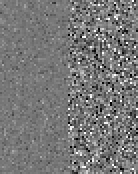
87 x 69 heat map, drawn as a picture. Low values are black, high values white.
Histogram: heavy tails on both sides. Slope: none. Grain: fine. Odd rows or columns: none. Seam: vertical, 50% of the way across, the left part calmer. Stripes: none.
